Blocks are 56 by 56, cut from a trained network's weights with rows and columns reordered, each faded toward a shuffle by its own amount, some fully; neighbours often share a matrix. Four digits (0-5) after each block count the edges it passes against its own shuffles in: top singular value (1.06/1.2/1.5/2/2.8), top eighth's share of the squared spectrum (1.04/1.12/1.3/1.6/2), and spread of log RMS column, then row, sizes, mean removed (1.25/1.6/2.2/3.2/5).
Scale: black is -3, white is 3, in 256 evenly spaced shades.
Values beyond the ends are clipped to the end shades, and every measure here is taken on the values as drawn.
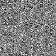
3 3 2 0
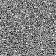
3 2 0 0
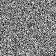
1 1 0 0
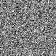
0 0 0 0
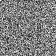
0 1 0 0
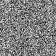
0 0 0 0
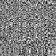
4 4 2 1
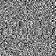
4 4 2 1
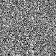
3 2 1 0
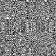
4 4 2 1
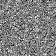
1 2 0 0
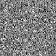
3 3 2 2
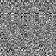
4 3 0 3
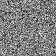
1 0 0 0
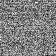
1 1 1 0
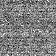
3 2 0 0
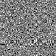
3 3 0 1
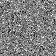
1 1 0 0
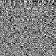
4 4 1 2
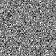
3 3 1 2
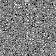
2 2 1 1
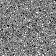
0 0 0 0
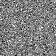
0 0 0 0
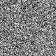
1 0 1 0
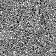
0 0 0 0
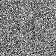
0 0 0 0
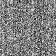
2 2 0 0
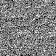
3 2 0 1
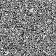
1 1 0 0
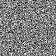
0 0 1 0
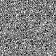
3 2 0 1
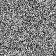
0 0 0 0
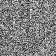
0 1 0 0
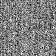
2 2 0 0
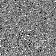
2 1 0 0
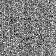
1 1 0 0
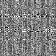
3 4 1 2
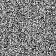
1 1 0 0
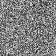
0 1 0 0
